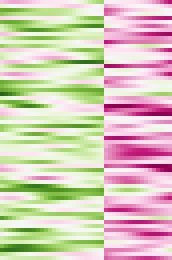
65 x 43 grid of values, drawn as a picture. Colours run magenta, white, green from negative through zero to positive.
Grain: streaks across. Seam: vertical, 60% of the way across, the left part higher. Ninth with the lowest average: middle right.
